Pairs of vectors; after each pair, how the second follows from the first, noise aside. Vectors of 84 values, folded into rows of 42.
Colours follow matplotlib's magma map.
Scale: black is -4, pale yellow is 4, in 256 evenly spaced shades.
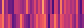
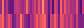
copied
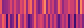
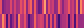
copied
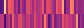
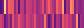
copied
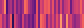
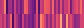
copied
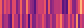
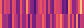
copied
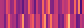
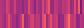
shrunk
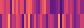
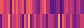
copied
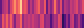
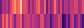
copied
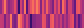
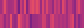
shrunk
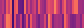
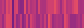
shrunk
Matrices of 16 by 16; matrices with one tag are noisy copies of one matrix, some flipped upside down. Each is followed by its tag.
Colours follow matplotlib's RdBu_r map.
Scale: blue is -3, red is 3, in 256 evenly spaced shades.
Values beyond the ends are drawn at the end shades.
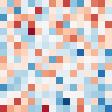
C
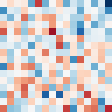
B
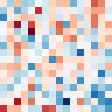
C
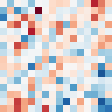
C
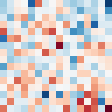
B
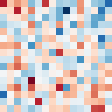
C
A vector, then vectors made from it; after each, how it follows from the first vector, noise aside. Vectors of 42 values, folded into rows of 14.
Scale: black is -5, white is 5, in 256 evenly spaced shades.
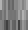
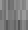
shrunk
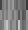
negated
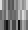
scaled up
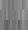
shrunk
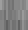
shrunk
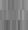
shrunk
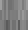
shrunk
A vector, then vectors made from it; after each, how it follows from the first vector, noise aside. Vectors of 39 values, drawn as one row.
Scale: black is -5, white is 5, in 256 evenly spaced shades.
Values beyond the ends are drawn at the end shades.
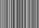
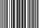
scaled up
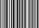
scaled up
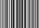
scaled up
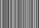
wrapped around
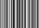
scaled up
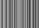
wrapped around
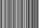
wrapped around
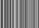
wrapped around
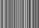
wrapped around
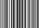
scaled up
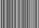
wrapped around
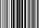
scaled up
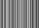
wrapped around
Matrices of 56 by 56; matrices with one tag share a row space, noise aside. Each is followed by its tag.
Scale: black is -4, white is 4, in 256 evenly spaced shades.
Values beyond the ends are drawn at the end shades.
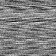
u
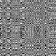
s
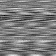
u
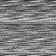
u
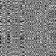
s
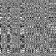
s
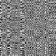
s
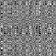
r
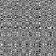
r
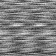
u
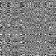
s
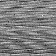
u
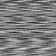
u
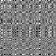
r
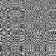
s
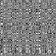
r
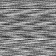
u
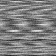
u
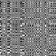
s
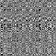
r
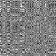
s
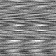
u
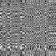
s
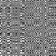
s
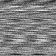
u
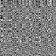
r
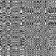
s
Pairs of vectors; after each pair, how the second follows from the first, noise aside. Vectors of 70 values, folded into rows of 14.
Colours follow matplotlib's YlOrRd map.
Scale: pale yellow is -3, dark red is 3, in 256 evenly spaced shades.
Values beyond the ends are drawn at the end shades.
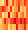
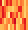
sign-scrambled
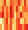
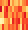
shuffled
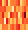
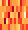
negated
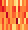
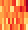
shuffled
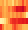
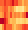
negated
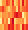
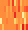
partly zeroed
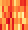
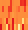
partly zeroed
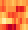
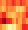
negated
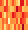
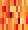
shuffled
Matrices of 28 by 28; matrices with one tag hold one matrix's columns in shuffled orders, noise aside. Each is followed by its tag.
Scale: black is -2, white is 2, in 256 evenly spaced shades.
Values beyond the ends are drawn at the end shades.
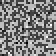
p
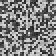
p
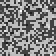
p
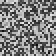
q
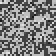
q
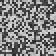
q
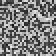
q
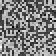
p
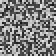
q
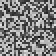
p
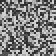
q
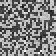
p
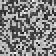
p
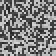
p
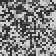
p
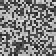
q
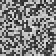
q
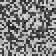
p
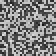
q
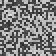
q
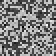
q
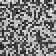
q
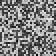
q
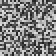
q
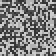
p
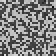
q
